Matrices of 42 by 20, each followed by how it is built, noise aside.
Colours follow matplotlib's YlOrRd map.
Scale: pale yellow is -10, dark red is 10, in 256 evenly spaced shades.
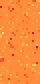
sparse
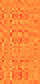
low rank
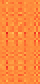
low rank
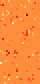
sparse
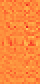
low rank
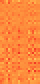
low rank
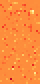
sparse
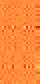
low rank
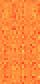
low rank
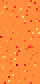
sparse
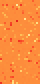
sparse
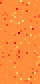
sparse
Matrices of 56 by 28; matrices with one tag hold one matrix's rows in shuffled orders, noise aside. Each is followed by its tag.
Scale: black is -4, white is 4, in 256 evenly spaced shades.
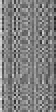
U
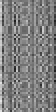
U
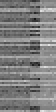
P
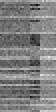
P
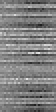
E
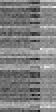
P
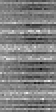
E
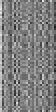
U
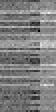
P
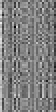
U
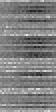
E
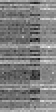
P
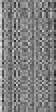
U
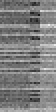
P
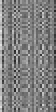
U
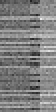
P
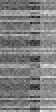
P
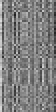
U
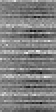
E
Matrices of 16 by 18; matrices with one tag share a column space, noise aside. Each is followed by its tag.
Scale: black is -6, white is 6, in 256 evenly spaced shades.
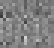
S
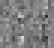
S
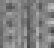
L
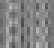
L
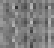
L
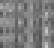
L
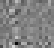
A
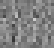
S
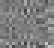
A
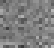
A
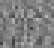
S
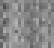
L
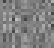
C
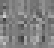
S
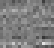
A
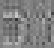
S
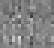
S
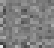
A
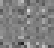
A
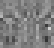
S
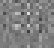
C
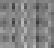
L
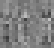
S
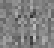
S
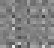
A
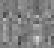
S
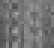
L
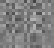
C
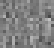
S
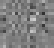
C
